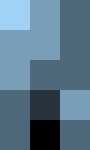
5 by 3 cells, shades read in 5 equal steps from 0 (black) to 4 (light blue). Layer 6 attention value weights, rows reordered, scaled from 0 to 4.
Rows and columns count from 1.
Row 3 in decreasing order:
3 2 2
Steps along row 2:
same down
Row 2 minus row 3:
0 1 0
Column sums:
14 9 11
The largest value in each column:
4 3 3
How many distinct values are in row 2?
2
